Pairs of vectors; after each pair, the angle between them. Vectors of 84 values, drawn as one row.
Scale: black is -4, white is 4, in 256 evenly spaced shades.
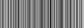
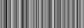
orthogonal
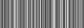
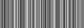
nearly parallel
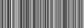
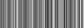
partly aligned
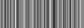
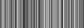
partly opposed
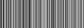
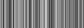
partly aligned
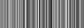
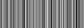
partly aligned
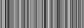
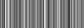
nearly opposite
